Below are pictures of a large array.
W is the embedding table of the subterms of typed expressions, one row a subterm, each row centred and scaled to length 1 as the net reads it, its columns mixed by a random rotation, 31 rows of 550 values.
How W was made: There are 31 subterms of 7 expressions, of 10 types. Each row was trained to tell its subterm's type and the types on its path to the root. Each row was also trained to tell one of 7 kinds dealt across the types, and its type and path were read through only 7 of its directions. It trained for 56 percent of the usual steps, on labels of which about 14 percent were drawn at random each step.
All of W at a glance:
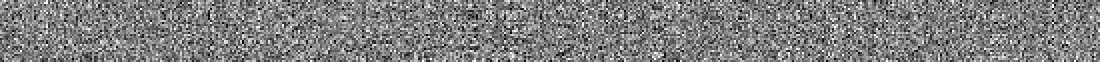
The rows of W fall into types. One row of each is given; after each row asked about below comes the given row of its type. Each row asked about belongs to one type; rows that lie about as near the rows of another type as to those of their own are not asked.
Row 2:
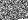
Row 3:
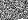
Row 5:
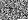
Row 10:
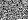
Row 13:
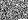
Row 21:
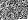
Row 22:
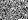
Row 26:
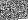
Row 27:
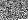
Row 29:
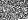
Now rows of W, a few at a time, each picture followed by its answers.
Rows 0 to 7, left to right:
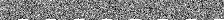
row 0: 27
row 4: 10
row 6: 27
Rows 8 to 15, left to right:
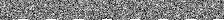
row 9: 5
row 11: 27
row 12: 22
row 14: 3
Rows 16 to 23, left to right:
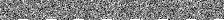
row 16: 2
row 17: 26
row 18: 3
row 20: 21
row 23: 5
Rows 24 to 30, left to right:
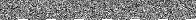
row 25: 2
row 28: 26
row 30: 10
